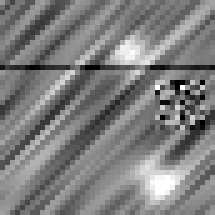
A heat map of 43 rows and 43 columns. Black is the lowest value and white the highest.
The bottom right is the ninth with the highest average. The halves do not mirror each other. An odd patch, rougher than its surroundings, sits in the middle right. Two bumps rise from the field. The bottom middle is the calmest part. Row 14 differs from the rows beside it.
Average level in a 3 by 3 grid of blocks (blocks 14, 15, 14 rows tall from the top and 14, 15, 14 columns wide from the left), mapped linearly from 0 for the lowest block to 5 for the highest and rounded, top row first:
032 / 200 / 235
